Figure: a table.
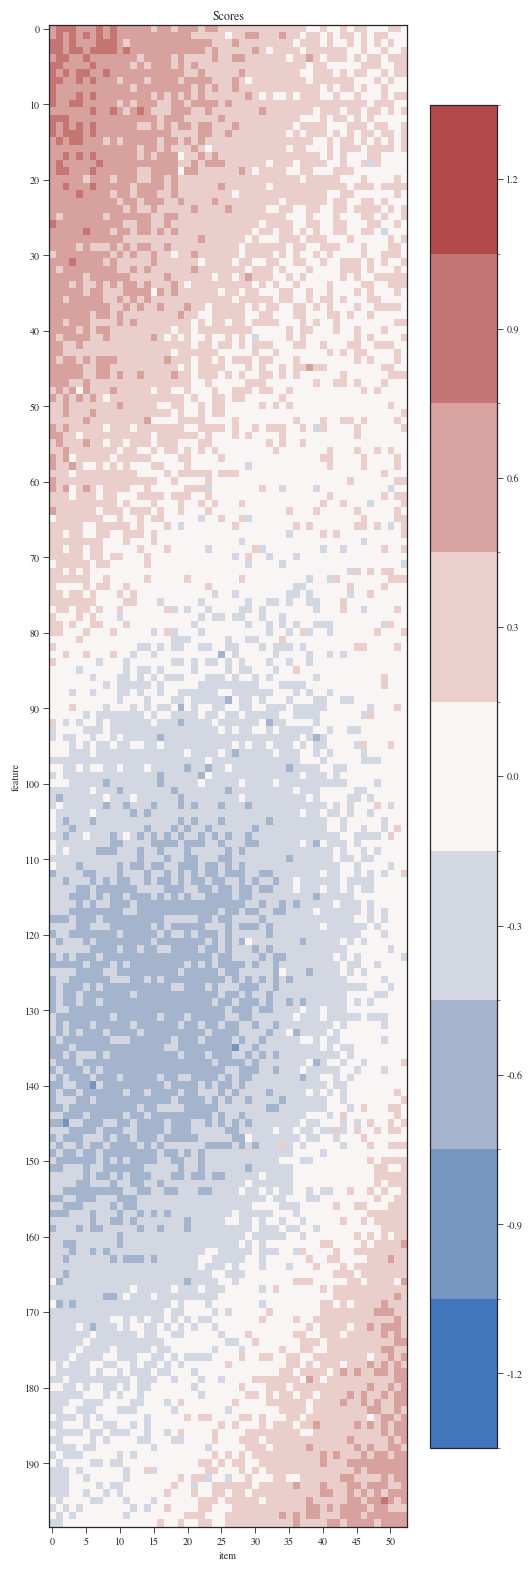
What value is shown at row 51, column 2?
0.6
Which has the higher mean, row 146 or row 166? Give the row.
166
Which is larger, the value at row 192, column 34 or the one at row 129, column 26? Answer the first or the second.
the first
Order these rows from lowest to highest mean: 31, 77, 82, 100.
100, 82, 77, 31
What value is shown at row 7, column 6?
0.9
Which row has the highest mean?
3
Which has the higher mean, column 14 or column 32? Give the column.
32
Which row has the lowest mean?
129
